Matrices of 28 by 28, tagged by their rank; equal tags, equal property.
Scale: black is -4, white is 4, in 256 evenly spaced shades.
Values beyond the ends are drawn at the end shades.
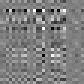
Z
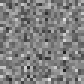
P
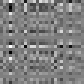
Z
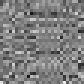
P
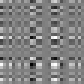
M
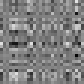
Z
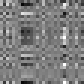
Z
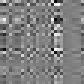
Z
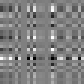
M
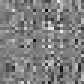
P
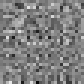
P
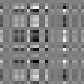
M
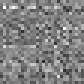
P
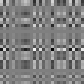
M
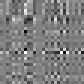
Z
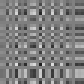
M
